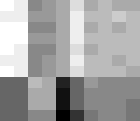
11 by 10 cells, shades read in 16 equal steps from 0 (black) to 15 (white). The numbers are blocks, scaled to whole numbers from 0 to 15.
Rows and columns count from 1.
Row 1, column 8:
11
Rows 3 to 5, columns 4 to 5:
8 10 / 9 10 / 8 10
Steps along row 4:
same down same up up down same same same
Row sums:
110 115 112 116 111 112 112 74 71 70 61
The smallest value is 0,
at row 11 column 5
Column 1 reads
15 14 15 15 15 14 15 6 6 6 6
